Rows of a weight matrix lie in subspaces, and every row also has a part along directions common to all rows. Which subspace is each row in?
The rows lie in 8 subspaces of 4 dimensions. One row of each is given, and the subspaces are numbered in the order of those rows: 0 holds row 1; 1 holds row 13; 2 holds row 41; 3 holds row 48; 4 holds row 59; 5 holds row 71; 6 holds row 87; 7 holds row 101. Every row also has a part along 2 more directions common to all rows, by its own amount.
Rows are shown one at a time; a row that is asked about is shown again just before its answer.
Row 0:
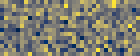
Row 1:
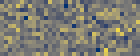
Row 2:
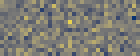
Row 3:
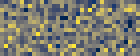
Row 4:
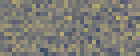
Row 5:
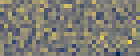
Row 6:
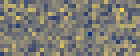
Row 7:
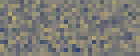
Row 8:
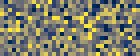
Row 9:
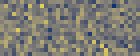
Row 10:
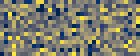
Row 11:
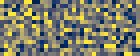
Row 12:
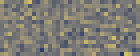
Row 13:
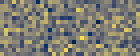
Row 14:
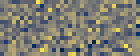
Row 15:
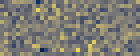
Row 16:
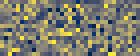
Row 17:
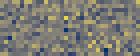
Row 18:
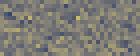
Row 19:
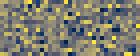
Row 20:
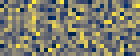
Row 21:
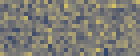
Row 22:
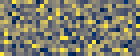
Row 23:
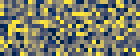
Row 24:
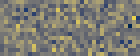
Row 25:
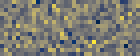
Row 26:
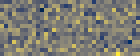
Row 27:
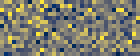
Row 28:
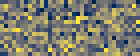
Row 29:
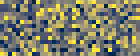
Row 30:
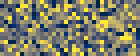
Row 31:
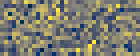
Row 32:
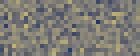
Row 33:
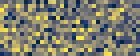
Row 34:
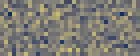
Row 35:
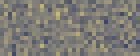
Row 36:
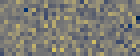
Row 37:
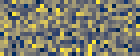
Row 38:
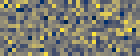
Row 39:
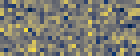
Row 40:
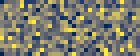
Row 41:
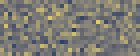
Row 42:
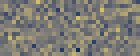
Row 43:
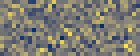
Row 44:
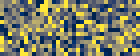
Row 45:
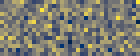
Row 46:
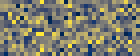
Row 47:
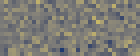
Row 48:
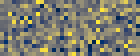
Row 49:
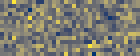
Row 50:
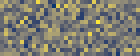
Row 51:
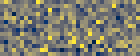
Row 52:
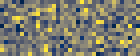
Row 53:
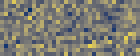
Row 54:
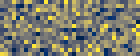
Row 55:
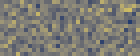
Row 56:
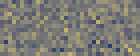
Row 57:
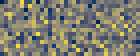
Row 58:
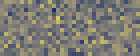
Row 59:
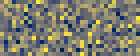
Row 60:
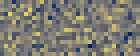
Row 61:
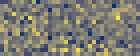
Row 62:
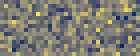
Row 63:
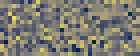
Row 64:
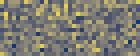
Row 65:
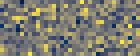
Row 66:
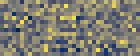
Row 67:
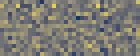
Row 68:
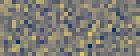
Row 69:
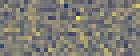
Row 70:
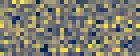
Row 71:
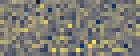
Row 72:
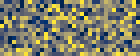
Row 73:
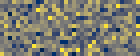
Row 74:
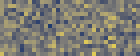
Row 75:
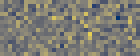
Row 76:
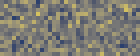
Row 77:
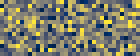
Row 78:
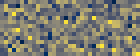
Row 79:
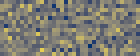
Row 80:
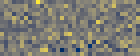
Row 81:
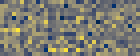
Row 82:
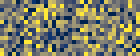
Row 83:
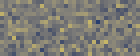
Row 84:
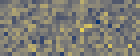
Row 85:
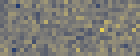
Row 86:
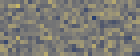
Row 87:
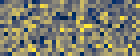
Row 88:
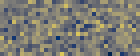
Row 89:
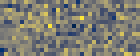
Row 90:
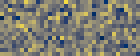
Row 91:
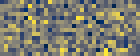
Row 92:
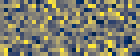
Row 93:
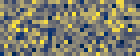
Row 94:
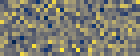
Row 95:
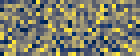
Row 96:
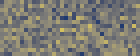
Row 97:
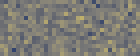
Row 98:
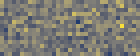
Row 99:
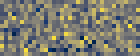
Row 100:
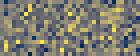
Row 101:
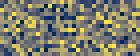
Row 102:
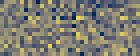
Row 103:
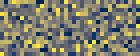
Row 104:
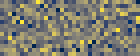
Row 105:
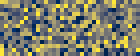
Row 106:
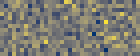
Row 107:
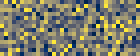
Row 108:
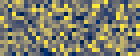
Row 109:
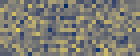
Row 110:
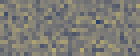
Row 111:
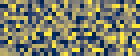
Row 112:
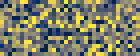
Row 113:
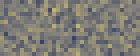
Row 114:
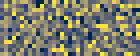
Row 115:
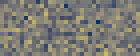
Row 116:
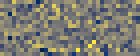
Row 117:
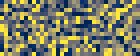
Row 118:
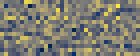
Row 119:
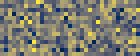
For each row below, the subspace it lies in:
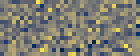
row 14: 5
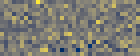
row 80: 4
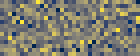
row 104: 7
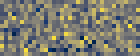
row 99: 5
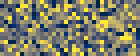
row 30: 0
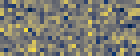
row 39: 3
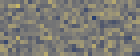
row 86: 0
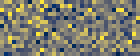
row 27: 5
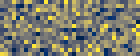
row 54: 0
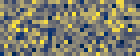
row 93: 6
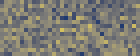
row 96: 6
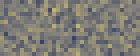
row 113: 6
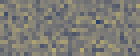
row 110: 2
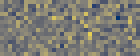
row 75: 3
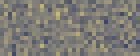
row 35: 2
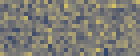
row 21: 7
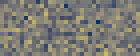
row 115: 1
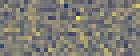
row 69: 7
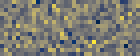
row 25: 7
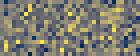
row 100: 4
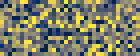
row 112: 1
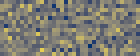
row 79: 1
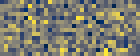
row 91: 0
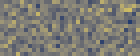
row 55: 3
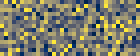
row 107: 1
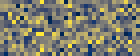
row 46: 5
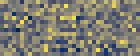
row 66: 7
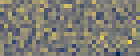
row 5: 5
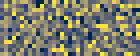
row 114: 3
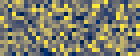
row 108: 3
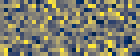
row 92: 0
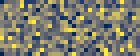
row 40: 5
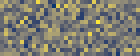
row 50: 1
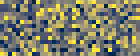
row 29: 1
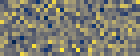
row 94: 7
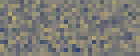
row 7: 0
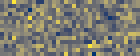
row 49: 4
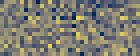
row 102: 6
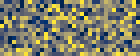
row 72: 5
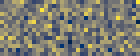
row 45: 5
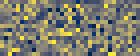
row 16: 1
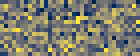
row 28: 5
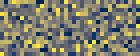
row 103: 2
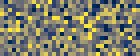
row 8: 3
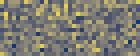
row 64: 2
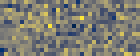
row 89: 4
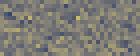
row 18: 7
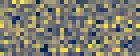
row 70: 1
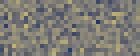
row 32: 2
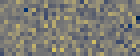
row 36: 1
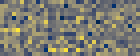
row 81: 5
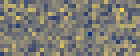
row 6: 3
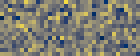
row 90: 3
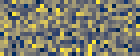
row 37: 2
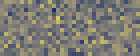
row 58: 6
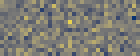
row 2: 5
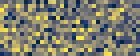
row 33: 0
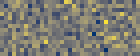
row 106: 2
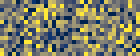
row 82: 1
